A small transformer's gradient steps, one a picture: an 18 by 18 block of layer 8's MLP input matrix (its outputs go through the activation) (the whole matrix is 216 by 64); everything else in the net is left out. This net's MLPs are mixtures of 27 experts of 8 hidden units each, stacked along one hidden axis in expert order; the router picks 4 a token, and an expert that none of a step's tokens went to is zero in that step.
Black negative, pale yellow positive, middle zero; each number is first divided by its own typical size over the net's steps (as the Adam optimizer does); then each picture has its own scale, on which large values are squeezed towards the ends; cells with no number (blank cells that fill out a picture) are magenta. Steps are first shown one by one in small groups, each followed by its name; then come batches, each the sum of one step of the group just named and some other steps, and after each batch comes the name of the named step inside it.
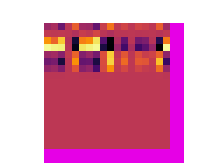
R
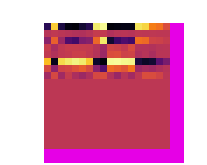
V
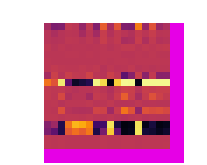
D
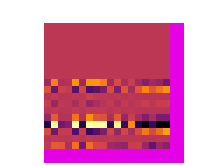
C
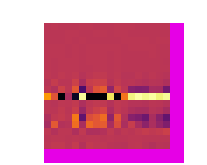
C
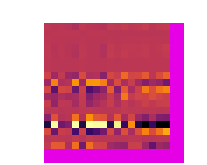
C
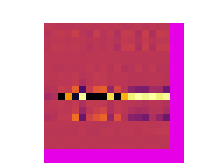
V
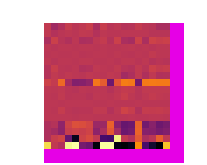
D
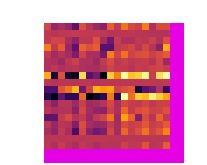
R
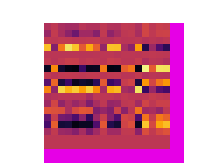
R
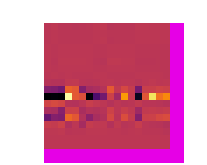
V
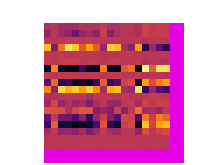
D
